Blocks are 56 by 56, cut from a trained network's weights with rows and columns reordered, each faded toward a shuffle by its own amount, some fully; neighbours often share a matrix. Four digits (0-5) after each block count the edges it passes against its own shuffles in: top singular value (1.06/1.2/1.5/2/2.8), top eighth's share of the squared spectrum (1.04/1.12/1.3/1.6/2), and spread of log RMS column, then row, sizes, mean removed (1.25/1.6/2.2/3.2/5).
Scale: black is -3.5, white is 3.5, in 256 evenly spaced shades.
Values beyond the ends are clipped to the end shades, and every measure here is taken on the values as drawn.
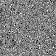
1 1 0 0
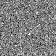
2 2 0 0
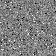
1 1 0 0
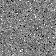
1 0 0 0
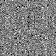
3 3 0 1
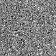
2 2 0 1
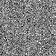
2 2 0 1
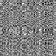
4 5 1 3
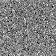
1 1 0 0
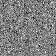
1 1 0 0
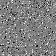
1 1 0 0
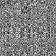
3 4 1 2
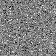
0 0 0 0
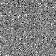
2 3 0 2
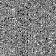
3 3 0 1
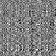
4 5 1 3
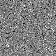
0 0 0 0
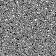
0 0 0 0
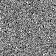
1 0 0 0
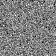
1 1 0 0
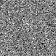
2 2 0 0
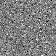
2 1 0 0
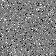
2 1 0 0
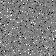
0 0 0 0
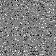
3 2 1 1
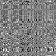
4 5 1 3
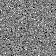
0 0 0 0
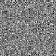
3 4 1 2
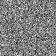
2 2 0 0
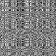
4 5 2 3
